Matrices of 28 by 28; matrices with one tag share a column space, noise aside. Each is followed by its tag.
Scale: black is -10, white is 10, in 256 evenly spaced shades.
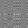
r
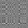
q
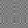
q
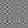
q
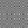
r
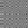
r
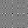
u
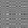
r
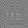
r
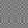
q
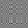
q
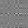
u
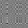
q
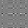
u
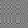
q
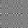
u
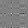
u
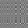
q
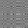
r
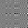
u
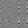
q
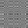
r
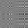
r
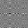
u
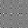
u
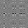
u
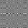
u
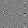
u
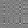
q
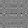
u
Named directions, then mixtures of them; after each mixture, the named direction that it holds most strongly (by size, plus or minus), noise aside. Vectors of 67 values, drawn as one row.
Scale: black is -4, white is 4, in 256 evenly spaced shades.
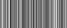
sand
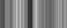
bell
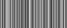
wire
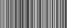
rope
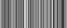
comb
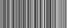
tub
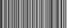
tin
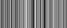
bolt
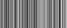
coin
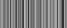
comb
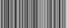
coin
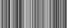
sand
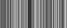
bell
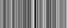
tub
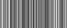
sand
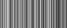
tub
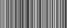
rope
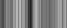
bell
